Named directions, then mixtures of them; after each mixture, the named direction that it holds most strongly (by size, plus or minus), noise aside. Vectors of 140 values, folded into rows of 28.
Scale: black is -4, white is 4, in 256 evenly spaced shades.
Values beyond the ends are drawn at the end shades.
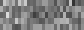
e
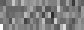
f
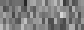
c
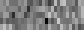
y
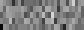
f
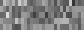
e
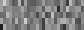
f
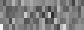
f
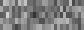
e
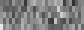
c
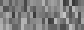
c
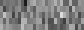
c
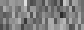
c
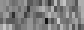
y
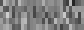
e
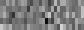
y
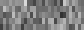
c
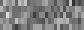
e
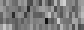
y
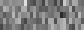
c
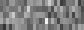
y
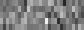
y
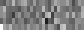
f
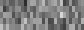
c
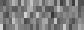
f
